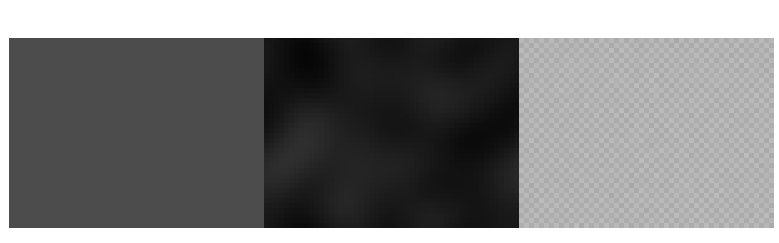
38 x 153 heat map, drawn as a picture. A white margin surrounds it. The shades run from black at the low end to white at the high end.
It is made of 1 by 3 panels. Panel 1,1: low, flat. Panel 1,2: very low, smooth, faint in contrast. Panel 1,3: high, checkered, faint in contrast.
